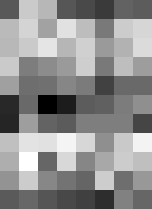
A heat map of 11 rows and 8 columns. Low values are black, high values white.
Calmest part: middle right. Seam: none. Stripes: horizontal, repeating 2 times. Ninth with the lowest average: middle left.
